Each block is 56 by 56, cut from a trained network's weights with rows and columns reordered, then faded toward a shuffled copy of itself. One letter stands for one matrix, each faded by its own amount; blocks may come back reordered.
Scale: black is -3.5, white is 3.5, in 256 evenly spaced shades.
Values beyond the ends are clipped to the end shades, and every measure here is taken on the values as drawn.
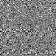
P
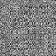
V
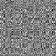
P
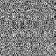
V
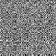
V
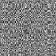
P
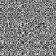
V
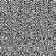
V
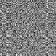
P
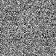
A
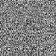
V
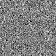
A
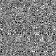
P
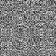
V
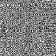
V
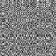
V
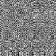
V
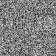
A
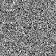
A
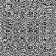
V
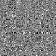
P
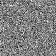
A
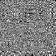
P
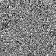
A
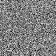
A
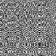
P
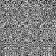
V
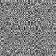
V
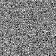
A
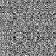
V
